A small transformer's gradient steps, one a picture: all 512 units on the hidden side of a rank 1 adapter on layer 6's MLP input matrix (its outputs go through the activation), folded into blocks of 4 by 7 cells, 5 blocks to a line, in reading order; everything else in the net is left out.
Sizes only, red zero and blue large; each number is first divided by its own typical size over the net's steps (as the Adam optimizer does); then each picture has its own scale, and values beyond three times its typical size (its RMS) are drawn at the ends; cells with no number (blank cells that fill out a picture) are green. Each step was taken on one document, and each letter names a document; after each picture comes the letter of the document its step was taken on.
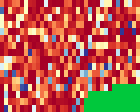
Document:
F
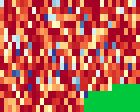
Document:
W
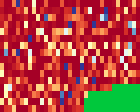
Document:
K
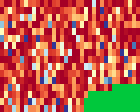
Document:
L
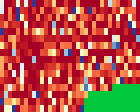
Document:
K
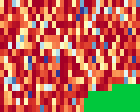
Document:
W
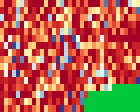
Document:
F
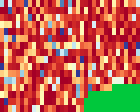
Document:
W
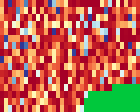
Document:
F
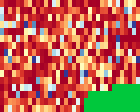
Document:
F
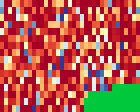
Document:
F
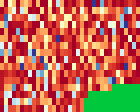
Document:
L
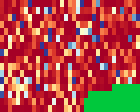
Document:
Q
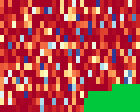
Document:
Q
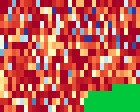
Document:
L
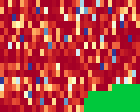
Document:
Q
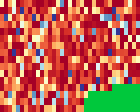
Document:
L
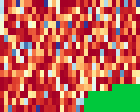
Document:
F
